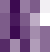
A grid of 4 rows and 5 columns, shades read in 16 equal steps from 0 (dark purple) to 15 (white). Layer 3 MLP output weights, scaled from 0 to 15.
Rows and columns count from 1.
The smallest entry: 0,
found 2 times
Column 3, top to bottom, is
7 5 4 2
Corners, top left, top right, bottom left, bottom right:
6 14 2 6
